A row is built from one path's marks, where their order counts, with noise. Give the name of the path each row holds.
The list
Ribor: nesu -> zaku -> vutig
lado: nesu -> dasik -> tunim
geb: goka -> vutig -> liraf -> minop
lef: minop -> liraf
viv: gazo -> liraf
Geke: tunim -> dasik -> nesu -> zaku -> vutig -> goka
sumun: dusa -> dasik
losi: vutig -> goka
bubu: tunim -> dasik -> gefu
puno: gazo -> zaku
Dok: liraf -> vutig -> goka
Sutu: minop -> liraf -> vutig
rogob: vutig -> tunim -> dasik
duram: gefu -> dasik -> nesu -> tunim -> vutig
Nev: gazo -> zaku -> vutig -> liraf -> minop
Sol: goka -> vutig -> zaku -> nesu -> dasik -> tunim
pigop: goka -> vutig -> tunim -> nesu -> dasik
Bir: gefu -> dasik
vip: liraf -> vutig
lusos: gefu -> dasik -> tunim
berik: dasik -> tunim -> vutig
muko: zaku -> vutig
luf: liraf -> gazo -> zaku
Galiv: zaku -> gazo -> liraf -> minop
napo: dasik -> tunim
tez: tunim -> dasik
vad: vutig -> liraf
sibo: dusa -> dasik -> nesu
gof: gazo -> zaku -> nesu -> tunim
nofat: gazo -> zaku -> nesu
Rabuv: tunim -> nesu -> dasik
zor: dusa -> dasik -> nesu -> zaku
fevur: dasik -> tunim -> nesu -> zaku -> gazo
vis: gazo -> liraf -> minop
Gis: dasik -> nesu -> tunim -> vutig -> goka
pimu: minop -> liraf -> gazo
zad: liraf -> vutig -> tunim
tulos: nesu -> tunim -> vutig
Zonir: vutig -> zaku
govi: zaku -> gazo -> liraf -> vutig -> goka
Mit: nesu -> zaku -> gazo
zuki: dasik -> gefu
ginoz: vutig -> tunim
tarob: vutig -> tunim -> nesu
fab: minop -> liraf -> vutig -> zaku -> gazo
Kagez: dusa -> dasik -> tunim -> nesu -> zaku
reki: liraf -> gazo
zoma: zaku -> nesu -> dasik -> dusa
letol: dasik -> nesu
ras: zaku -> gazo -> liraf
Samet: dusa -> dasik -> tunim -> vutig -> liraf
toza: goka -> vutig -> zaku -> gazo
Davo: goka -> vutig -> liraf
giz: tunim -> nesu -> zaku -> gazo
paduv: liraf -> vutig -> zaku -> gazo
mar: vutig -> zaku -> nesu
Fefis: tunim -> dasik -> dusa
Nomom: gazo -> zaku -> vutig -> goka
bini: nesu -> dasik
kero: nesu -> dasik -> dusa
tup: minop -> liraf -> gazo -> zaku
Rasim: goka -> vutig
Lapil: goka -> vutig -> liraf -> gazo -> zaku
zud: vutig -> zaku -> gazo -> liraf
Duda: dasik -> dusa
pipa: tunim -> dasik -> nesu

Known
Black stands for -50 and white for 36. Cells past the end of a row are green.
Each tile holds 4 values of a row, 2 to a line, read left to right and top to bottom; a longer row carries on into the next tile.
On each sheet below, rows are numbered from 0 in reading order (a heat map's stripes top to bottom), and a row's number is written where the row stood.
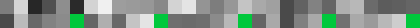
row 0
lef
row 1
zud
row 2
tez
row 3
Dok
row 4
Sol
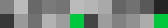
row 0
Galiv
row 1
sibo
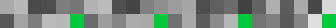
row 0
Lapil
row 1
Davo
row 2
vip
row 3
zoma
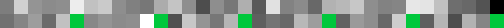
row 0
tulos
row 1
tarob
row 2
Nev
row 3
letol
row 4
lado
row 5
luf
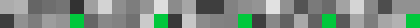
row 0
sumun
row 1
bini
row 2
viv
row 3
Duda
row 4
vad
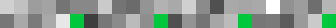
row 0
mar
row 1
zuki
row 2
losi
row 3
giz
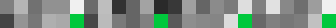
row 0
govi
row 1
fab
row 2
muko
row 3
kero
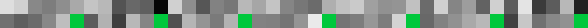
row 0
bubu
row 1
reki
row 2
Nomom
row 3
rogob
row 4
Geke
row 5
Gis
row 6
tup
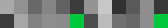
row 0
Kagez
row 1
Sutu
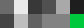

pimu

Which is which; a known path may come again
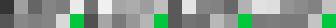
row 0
muko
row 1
Mit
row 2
letol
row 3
pipa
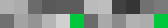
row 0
Sol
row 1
geb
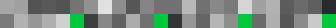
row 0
pigop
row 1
Duda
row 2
ras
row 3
paduv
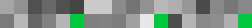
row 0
zad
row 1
ginoz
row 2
puno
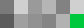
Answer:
Ribor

